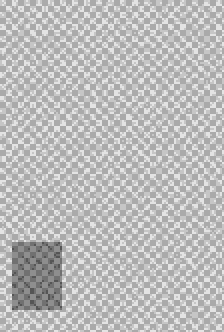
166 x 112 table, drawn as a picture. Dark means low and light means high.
The ninth with the lowest average is the bottom left. Neither half mirrors the other. An odd patch, lower than its surroundings, sits in the bottom left.
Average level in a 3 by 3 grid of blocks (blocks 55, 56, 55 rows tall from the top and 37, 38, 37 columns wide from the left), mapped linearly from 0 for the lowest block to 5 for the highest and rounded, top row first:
555 | 555 | 055
